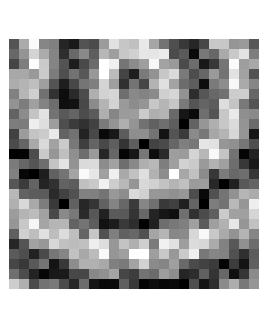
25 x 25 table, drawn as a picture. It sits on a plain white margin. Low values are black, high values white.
The ninth with the highest average is the top middle. No row or column stands out. On average the colour sits 50% of the way up the scale. Rings spread out from the top middle. There is no overall slope.
